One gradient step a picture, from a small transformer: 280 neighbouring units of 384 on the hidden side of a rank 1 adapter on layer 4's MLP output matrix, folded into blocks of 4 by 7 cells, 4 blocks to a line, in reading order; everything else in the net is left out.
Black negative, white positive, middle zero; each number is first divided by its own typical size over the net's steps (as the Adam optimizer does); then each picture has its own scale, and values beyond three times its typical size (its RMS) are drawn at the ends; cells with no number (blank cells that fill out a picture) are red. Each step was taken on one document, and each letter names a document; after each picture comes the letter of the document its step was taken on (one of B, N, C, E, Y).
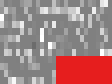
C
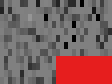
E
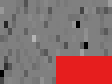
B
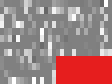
C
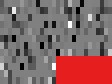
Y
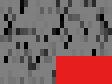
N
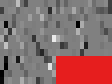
B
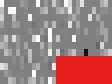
Y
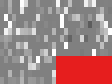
N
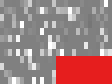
C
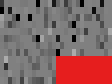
E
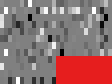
C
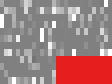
C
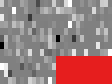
Y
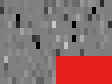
E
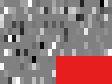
C
